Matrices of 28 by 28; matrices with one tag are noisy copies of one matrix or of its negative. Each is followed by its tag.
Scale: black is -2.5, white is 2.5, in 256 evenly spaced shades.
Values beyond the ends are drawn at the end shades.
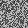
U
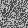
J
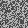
U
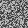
U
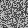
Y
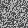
J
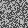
U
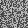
Y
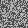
J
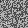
Y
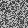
U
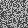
Y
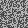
Y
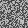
U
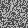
J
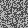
Y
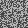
Y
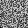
Y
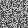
Y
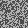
U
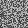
Y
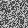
U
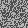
J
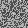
J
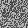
J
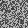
U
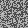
Y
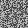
Y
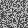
Y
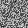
J
